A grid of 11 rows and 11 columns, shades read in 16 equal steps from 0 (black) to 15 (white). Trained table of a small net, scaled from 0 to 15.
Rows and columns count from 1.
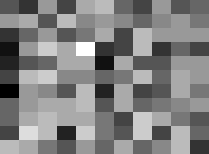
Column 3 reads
9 5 9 12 6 12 8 10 11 11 7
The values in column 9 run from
3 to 10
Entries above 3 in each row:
10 11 10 8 9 11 9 11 11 10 10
